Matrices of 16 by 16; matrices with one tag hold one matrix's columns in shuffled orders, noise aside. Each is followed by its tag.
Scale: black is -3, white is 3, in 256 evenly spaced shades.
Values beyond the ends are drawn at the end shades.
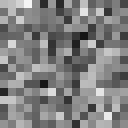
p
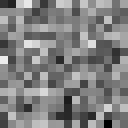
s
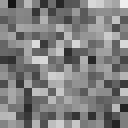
s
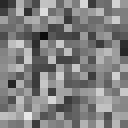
p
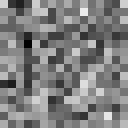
p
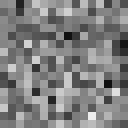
p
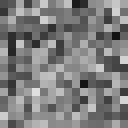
p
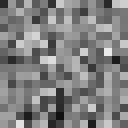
s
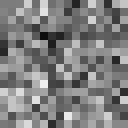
p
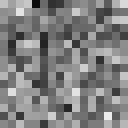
p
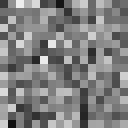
s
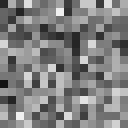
p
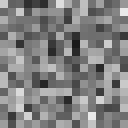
p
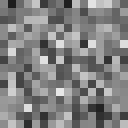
s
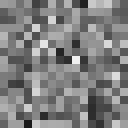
s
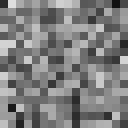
s
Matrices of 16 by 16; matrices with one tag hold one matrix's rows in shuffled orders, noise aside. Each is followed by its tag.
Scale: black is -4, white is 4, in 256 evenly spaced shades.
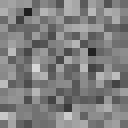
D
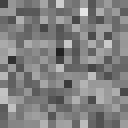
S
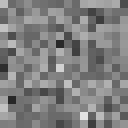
S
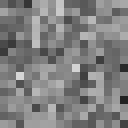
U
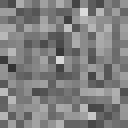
S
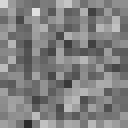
D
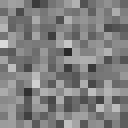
D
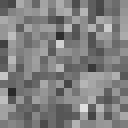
S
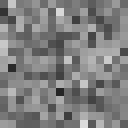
S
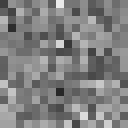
S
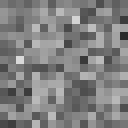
U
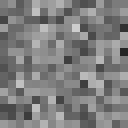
U
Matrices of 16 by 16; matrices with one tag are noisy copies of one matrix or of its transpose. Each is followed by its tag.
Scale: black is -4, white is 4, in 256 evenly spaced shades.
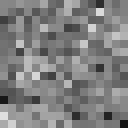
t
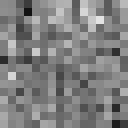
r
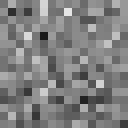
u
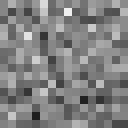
u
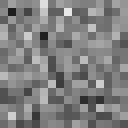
u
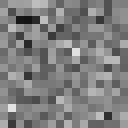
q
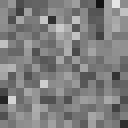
t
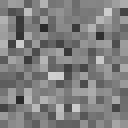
q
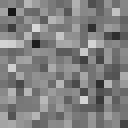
u
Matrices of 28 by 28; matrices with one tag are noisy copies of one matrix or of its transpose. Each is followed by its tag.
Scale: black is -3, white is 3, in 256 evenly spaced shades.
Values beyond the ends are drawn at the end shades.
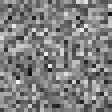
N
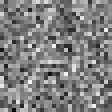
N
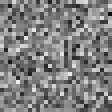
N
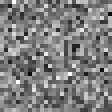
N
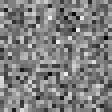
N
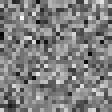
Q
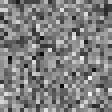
Q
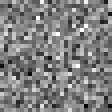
N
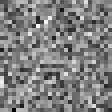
N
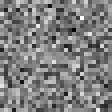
N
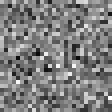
N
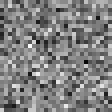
Q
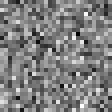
Q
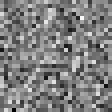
N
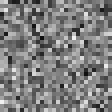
Q
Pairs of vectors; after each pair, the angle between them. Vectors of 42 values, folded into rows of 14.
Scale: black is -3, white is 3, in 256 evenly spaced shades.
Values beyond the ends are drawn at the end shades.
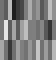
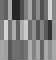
nearly parallel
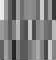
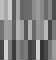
partly aligned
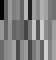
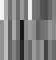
partly opposed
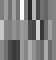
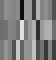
partly opposed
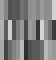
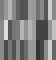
orthogonal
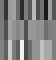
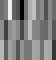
partly aligned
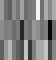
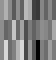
partly opposed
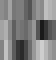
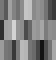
partly opposed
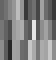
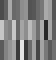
orthogonal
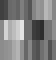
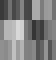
nearly parallel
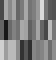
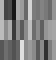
partly opposed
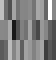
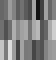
partly opposed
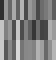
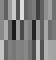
partly aligned
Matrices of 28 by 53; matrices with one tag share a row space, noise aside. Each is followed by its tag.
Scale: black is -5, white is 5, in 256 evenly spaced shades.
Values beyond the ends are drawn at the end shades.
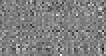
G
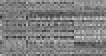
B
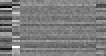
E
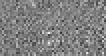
G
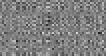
G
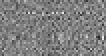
G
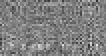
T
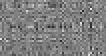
T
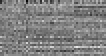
B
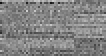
B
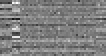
E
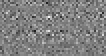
G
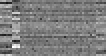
E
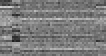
E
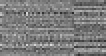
B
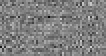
T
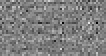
T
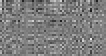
T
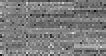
B
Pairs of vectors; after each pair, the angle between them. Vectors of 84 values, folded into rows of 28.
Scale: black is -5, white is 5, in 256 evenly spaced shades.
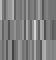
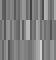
orthogonal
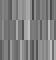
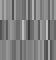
partly opposed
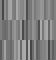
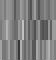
partly opposed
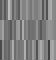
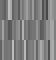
nearly parallel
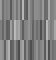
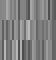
orthogonal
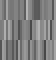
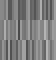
partly aligned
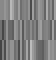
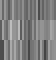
orthogonal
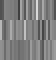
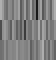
nearly opposite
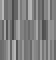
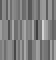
partly opposed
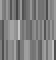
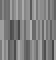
nearly opposite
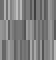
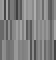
nearly opposite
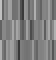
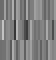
orthogonal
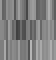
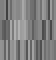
partly opposed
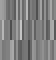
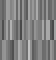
nearly opposite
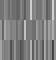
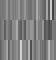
partly opposed
